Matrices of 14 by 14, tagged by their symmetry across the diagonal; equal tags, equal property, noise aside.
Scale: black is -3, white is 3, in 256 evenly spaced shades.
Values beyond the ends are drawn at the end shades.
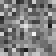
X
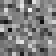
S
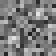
X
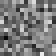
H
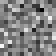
H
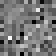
X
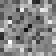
X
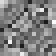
X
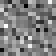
S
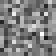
H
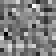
S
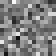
H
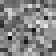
H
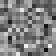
S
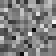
S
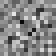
X
